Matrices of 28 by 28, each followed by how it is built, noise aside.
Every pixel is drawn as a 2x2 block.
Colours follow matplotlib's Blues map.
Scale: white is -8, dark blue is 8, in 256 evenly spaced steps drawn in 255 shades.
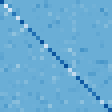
diagonal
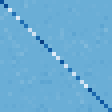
diagonal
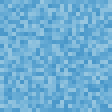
noise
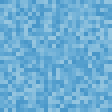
noise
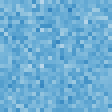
noise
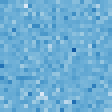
noise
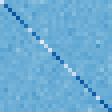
diagonal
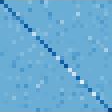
diagonal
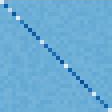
diagonal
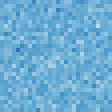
noise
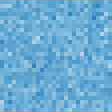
noise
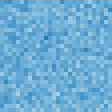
noise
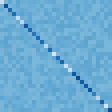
diagonal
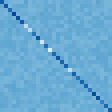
diagonal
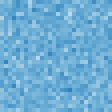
noise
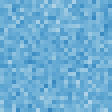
noise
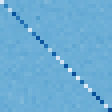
diagonal
